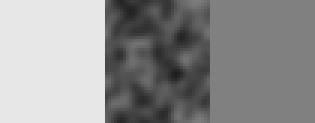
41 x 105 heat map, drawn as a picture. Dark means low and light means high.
It is made of 1 by 3 panels. Panel 1,1: very high, flat. Panel 1,2: low, blotchy. Panel 1,3: middling, flat.
